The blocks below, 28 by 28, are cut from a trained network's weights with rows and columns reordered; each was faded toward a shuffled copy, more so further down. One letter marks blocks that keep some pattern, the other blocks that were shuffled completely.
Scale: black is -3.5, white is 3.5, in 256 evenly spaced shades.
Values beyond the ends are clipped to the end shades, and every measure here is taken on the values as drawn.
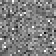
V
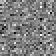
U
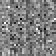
U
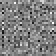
U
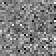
U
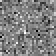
V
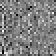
U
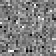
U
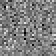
U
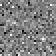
V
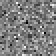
V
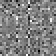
U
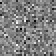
U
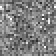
U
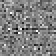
U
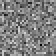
V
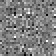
U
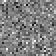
V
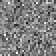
V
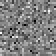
V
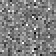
V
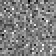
V
